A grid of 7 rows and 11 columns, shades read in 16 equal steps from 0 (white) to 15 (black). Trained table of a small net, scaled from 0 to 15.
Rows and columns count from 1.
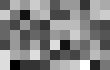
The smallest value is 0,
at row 7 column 9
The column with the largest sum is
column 3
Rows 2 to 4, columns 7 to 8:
11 5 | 4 4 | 7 3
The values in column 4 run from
2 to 12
